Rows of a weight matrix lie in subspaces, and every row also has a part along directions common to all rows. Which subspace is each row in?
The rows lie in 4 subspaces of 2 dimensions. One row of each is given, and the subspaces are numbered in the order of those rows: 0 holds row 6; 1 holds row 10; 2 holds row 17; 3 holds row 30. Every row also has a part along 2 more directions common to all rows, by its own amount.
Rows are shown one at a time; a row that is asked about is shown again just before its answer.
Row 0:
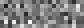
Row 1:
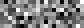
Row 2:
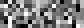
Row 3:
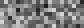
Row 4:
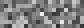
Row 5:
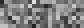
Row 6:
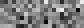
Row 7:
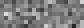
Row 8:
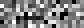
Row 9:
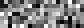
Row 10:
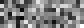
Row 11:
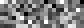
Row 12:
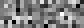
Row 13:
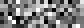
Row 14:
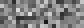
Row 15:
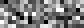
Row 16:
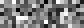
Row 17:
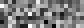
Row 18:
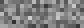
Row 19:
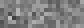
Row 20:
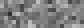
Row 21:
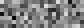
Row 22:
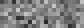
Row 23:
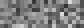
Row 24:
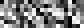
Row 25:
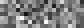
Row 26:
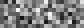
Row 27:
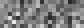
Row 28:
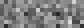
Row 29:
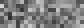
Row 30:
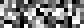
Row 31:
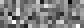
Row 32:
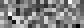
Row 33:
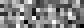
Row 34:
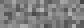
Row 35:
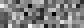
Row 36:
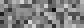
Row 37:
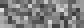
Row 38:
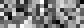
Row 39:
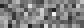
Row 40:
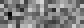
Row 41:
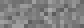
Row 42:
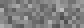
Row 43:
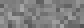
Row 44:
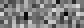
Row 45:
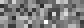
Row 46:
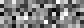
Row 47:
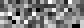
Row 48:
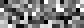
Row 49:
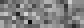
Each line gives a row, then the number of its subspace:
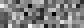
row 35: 2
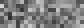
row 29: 1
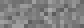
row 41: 3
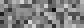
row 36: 3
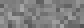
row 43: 1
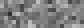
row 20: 1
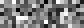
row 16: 2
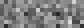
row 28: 3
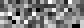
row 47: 1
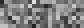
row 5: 0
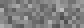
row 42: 0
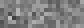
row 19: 0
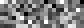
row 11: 0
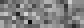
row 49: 0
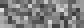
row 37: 0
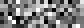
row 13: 1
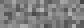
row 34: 1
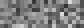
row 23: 0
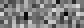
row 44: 2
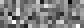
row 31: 3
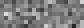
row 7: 1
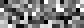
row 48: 0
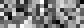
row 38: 1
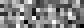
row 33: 1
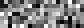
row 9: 2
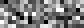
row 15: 0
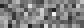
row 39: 2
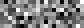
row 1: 0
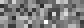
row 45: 2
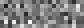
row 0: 2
